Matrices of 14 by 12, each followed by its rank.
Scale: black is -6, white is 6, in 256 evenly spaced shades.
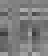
two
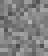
full rank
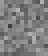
full rank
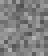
full rank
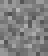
full rank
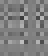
one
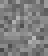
full rank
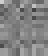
two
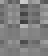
one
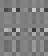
one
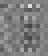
two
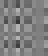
one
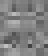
two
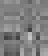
two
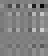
one
